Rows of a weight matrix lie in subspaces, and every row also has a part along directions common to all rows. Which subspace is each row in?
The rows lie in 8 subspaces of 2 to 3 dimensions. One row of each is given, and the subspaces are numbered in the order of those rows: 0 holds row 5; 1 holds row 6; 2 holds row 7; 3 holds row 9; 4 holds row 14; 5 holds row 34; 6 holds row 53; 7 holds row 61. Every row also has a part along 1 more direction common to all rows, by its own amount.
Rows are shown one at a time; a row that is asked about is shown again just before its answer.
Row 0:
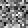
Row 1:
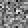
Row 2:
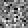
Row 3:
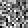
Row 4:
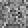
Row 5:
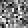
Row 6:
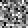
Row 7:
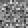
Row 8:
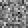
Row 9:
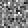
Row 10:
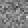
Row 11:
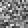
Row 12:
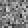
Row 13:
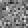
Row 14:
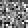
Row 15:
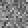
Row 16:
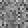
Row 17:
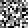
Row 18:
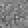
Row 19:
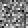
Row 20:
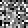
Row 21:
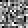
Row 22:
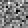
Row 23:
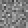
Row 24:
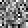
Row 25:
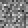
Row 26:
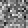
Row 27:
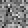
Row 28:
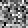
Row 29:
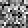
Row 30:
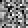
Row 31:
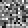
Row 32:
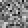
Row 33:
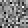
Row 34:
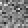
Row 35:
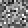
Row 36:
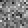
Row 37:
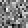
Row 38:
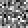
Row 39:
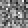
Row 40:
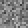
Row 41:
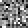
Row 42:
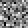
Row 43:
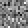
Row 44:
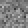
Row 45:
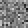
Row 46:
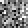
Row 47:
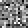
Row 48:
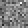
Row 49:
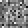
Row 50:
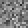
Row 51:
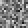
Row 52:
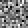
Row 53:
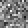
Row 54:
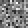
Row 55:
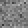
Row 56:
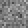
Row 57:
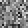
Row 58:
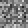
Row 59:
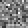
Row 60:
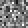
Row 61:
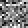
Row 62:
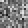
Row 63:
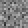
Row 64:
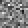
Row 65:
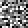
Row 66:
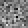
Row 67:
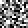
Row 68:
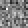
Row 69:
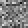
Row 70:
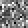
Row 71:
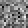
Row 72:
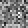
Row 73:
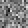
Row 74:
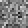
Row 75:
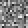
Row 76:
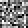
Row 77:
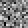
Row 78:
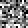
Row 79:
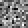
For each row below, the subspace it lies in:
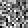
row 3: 1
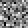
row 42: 1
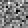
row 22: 3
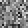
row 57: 4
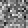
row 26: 6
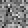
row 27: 5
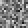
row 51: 5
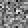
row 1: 3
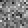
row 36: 7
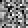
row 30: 5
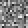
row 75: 7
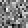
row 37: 4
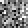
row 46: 5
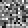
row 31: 6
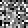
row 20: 4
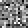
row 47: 6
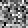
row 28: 1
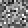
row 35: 2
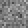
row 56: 7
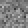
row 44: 3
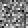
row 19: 2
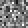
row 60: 0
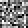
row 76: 7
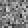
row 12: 4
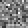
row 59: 6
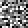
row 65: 6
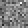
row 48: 7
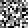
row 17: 1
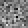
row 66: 0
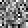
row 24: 4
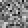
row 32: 6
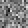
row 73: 5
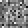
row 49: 7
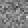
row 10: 3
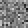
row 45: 4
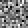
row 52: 3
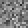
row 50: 5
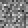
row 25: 2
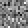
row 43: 3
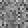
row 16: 4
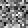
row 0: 7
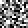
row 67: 5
